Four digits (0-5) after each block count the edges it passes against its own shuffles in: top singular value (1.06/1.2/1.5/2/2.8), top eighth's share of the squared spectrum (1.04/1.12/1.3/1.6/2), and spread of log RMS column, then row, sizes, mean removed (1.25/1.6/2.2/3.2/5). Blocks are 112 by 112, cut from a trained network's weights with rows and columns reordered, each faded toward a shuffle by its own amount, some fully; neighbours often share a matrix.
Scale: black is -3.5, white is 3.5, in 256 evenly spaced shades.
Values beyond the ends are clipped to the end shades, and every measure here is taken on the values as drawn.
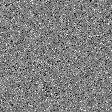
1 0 0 0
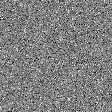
2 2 0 0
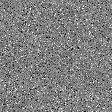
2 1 0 0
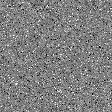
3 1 0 0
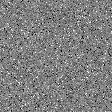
2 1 0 0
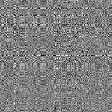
5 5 3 4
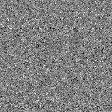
3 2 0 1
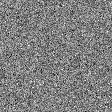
0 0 0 0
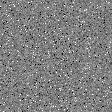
0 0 0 0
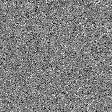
2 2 0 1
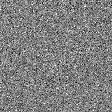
2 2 0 1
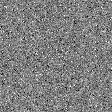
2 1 0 0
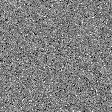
0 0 0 0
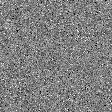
1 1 0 0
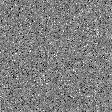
1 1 0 0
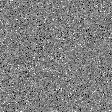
0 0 0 0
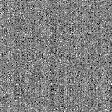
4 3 0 2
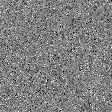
1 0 0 0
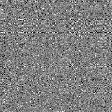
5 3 2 3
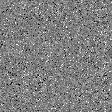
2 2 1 0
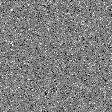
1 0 0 0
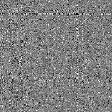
4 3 2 2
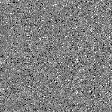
3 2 1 1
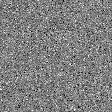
2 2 0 1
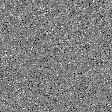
0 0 0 0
